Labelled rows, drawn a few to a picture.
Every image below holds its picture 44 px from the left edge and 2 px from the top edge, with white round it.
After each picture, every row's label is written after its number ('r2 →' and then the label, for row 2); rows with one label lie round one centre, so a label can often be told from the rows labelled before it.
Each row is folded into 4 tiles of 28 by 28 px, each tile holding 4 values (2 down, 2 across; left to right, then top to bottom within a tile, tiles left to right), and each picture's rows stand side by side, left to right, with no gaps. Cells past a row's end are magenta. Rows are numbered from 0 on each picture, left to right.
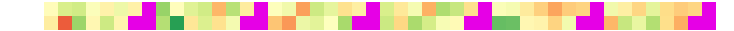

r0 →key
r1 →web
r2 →key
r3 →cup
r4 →web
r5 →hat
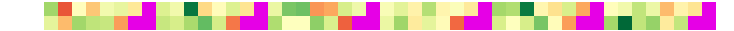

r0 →cup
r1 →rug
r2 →rug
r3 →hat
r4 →rug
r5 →web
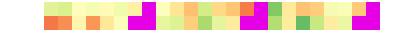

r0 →key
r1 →hat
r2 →cup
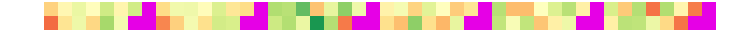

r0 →key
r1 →key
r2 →rug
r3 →key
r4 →cup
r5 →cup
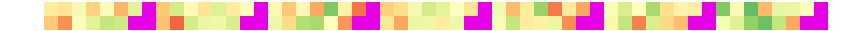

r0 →key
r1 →key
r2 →cup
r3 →key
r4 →hat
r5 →hat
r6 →rug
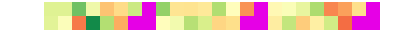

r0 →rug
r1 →cup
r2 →hat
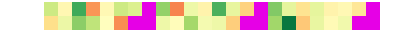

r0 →rug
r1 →cup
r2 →web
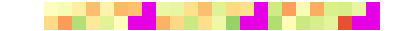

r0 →key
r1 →key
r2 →cup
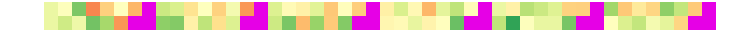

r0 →rug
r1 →web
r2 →web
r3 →key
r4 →web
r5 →cup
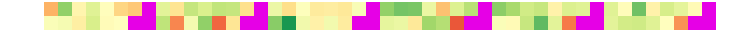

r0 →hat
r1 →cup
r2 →web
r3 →rug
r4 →rug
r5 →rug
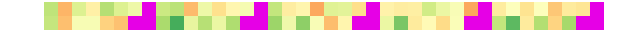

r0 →cup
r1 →web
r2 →cup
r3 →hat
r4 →web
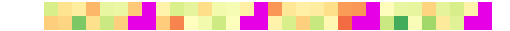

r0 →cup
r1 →key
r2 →hat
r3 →web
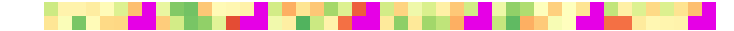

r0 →cup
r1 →rug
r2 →cup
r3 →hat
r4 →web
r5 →key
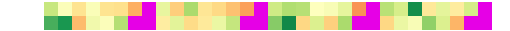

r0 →web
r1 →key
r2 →web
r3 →rug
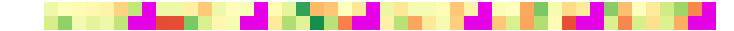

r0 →web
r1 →key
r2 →rug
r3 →hat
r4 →hat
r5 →cup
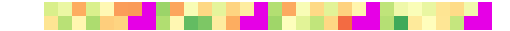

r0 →hat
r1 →cup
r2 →cup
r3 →web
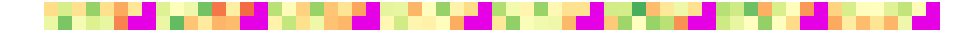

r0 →hat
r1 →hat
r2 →hat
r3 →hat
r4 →hat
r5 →rug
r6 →rug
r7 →key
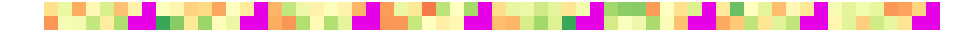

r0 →key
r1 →web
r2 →key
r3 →key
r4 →key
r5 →rug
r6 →key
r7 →hat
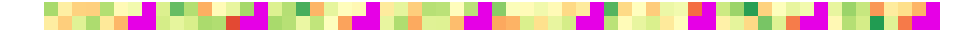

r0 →cup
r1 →rug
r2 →rug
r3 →hat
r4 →key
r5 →cup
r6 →rug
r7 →rug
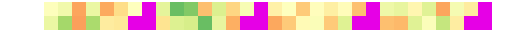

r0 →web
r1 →rug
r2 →key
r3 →key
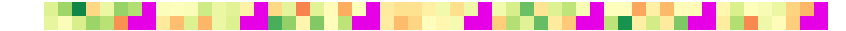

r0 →rug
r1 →key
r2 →web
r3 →key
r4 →rug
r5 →web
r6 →hat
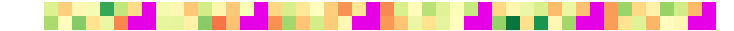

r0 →cup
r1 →hat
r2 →hat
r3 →key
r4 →web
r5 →key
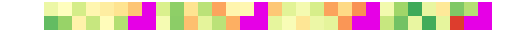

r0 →web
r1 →hat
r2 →hat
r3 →rug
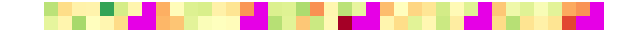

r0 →cup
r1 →key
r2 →rug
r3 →key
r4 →hat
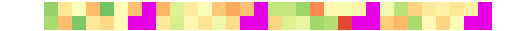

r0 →cup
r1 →hat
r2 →rug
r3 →key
